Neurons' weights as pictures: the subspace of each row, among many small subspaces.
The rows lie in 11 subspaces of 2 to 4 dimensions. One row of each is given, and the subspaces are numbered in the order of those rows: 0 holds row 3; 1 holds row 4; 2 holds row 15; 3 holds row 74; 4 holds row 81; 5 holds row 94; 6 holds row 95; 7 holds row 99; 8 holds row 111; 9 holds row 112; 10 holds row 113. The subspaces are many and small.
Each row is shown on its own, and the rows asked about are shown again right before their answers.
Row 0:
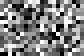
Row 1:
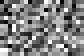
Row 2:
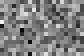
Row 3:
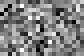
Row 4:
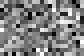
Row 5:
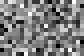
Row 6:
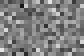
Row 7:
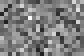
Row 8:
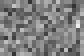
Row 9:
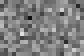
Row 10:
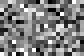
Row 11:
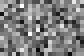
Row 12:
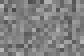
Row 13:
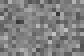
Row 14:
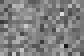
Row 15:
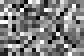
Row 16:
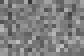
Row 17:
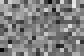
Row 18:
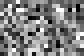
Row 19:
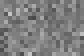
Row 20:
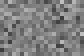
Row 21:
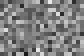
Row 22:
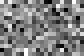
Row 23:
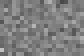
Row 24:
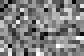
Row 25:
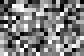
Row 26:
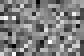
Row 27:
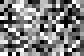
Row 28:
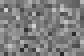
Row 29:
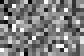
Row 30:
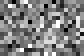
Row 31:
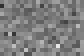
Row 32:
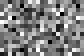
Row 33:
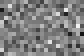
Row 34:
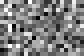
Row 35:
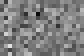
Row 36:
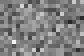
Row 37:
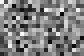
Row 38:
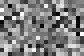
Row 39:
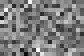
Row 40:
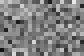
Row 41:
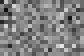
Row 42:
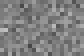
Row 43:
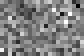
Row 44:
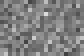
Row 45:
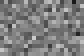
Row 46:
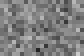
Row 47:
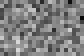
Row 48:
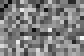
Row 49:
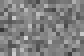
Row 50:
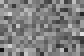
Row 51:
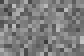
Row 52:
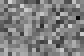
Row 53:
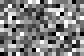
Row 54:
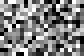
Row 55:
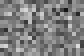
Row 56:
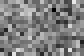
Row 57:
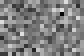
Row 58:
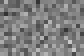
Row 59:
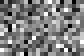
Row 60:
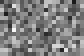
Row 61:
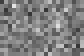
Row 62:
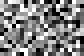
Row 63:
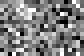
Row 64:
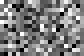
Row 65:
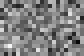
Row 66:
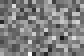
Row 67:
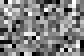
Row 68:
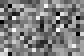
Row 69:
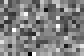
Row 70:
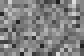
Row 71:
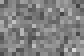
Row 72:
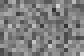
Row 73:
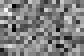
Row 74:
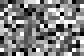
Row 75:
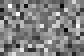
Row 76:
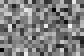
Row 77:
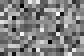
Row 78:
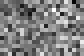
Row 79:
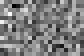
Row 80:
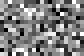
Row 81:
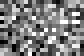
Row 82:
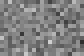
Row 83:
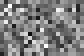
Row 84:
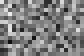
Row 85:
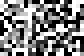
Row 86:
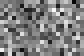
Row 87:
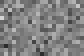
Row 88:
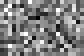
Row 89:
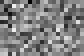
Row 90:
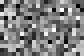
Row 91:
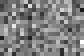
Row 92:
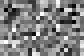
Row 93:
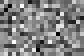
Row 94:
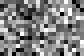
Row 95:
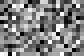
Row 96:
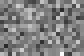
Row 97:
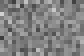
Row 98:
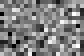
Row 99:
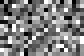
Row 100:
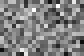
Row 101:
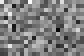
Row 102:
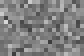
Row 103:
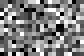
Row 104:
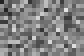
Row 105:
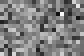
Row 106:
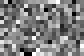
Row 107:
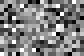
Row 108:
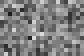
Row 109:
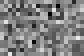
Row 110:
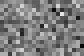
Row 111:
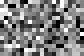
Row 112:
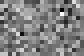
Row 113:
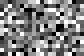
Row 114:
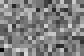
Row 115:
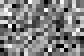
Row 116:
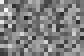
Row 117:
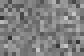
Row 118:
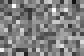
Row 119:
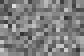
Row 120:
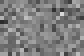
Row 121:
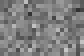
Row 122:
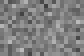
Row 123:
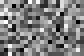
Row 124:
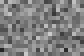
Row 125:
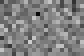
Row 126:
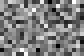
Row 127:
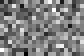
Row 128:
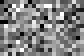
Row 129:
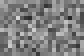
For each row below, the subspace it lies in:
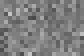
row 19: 0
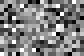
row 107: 3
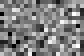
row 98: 4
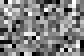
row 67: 4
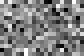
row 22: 7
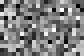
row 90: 5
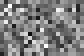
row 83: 0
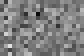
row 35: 4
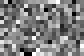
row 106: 4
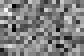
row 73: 6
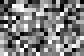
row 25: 1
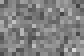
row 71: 5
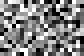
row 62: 3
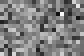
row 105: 1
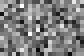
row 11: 0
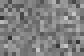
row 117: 1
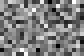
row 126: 3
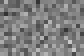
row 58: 4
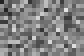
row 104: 2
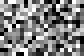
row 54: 3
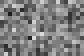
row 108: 1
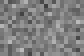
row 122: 8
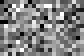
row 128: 5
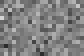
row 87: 1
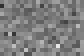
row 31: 4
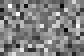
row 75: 8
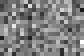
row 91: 5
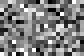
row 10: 10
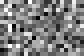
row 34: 10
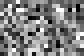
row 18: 0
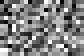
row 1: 2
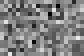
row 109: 5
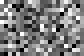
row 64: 9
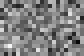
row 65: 1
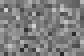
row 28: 1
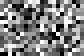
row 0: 6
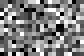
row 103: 10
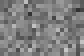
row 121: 5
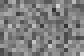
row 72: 5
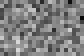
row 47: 1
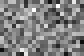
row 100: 3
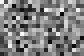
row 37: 1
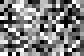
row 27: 9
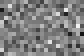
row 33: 8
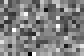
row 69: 4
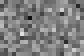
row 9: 5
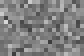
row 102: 8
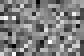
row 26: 4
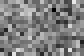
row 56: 9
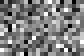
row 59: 10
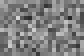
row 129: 1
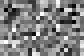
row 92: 4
